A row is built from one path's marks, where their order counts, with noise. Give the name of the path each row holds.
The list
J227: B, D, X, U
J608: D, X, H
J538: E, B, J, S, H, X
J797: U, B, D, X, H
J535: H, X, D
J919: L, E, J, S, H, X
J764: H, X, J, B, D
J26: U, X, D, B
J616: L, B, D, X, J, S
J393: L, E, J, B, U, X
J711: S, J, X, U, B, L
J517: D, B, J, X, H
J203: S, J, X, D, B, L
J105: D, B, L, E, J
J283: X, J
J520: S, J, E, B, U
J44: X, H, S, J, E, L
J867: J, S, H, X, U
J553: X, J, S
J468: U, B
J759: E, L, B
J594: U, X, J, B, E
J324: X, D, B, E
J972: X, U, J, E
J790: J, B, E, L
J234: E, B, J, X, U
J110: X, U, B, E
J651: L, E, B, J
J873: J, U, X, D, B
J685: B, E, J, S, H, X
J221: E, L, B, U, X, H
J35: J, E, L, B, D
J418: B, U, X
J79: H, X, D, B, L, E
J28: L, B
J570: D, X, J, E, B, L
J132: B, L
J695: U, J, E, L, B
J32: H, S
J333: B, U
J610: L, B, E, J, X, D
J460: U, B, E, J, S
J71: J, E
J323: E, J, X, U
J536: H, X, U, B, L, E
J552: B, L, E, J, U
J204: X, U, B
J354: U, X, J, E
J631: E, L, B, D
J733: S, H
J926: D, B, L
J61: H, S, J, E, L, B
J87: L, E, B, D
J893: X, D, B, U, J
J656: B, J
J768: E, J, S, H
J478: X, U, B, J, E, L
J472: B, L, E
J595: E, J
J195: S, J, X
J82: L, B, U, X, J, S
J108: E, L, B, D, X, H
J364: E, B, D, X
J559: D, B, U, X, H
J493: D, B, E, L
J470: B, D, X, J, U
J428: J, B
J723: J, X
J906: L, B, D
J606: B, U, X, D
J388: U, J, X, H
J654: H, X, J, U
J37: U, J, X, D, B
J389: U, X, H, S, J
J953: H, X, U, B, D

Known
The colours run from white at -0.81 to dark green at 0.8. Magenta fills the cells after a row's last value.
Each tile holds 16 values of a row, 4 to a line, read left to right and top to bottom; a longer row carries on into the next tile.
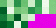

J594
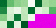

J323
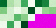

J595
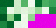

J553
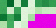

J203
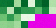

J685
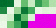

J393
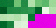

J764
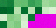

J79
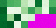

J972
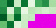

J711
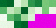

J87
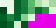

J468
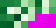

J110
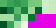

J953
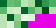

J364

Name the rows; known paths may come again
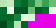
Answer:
J333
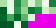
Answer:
J37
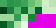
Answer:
J953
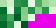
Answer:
J460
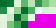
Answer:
J393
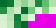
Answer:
J221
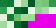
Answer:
J906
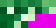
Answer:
J418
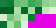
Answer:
J79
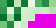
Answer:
J711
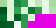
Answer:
J388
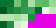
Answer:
J764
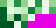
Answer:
J354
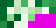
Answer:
J553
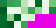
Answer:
J972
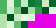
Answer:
J493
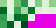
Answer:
J695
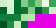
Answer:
J797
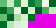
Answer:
J608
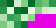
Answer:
J616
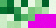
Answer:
J61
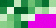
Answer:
J552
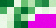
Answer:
J651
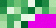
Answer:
J234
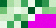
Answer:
J595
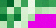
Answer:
J203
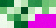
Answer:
J87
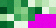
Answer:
J654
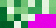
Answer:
J594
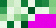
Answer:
J71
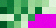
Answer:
J536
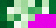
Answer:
J283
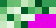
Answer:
J364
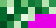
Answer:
J606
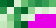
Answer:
J610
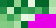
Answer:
J685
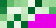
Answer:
J323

